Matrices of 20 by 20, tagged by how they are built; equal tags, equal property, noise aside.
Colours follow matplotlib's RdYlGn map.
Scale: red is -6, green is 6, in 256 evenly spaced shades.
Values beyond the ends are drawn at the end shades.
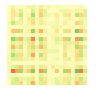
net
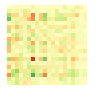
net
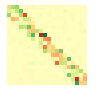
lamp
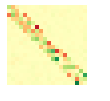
lamp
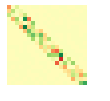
lamp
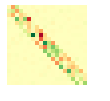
lamp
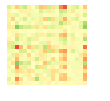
net
